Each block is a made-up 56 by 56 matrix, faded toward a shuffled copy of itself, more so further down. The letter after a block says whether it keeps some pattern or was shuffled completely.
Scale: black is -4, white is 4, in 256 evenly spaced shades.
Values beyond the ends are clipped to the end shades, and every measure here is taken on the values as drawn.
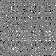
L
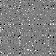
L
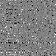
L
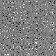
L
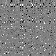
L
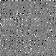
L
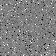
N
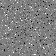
N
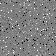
N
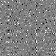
L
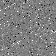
N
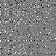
L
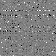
L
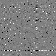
L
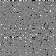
L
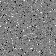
N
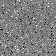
N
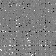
L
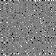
L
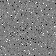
N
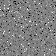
N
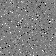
N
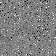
N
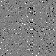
L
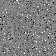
N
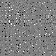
L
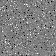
N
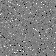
N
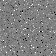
N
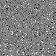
N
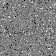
N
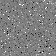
N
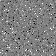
N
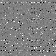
L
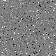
N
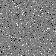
N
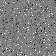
N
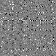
L
